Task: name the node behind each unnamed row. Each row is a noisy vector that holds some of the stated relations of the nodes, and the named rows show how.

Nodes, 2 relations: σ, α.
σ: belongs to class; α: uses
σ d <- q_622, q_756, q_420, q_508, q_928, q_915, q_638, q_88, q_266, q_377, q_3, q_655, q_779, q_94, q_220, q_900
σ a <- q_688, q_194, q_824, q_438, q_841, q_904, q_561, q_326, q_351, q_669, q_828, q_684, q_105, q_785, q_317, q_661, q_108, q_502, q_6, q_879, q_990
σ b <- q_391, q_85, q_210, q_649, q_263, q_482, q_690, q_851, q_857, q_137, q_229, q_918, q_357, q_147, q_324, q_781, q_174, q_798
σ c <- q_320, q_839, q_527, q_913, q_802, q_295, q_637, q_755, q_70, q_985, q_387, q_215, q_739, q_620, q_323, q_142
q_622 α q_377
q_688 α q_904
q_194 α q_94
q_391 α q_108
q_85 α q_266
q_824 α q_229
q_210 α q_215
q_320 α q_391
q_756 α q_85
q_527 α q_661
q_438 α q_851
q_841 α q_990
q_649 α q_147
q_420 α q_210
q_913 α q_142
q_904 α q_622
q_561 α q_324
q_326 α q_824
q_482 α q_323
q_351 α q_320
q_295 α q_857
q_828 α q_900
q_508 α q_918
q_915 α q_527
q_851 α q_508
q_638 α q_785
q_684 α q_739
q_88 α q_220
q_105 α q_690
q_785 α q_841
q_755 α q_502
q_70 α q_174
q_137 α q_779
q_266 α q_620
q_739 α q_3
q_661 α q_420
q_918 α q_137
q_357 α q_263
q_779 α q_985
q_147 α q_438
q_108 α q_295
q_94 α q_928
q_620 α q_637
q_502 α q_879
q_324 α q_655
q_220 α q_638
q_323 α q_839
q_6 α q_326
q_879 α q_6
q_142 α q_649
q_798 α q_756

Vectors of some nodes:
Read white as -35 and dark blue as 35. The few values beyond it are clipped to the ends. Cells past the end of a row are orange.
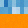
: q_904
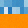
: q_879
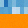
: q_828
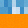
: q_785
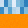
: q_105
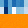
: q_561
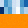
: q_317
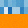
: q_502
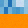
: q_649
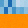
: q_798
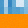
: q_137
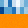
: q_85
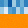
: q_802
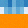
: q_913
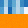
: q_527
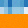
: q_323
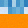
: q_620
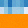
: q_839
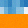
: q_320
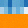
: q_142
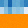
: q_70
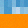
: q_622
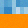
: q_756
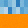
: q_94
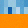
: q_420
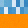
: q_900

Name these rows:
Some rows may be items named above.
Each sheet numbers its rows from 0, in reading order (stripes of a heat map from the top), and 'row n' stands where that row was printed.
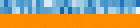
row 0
q_661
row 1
q_137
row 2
q_391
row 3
q_661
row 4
q_142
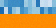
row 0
q_6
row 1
q_229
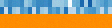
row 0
q_6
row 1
q_6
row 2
q_638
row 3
q_108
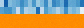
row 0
q_108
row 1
q_508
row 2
q_142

